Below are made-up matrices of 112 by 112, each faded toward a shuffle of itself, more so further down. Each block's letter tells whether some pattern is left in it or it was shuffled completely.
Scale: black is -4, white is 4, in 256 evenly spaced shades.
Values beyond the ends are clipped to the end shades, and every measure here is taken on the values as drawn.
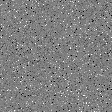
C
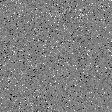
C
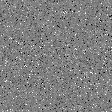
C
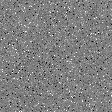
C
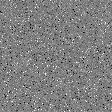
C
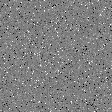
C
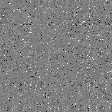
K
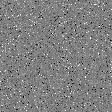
C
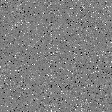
K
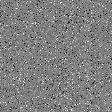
K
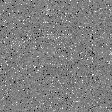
K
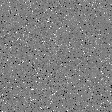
C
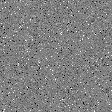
K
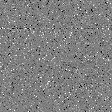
K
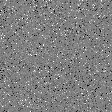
C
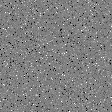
C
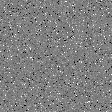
C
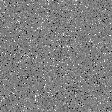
K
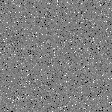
K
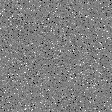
K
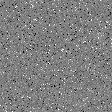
C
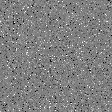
K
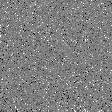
K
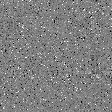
K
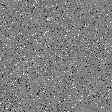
C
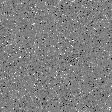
C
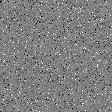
C
